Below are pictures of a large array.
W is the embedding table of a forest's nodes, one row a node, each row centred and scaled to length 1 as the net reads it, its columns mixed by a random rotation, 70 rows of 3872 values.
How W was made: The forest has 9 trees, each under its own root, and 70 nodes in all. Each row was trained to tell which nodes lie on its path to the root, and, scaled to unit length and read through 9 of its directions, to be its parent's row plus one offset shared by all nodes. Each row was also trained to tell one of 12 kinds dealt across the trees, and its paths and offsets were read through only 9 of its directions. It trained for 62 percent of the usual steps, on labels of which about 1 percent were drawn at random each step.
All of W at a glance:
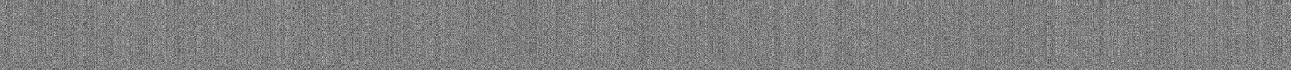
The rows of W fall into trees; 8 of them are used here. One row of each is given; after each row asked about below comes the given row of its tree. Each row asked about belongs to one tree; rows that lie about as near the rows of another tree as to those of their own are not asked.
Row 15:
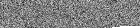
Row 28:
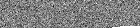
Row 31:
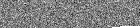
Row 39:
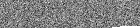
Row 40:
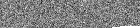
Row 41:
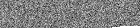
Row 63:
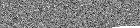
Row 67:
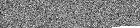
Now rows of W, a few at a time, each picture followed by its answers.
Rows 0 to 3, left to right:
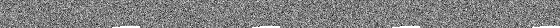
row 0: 31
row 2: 31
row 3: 31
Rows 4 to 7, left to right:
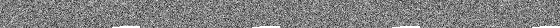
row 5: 67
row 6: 63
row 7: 40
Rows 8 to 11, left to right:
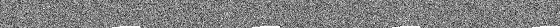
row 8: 63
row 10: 28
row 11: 41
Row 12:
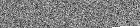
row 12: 63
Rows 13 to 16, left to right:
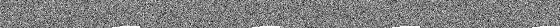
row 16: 28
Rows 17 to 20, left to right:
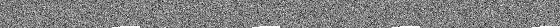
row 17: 63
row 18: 63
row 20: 40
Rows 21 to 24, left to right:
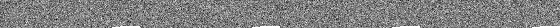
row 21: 67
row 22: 31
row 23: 67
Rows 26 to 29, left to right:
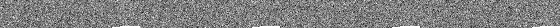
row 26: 41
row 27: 31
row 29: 28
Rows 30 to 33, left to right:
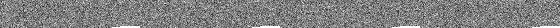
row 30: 15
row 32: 63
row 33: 15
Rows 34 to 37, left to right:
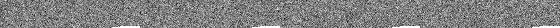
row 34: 67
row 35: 63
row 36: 41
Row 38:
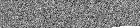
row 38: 31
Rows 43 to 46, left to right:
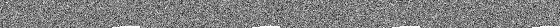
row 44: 40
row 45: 67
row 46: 31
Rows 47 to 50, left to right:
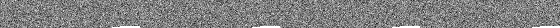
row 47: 63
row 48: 41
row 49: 31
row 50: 31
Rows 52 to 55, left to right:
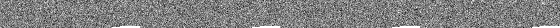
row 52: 31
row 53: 40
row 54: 39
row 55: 39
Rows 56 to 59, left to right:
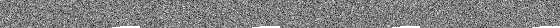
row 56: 28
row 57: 63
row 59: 40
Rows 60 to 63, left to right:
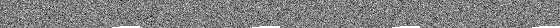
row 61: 63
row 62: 67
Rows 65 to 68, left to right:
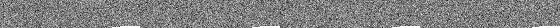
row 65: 15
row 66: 67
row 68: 41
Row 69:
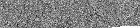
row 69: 41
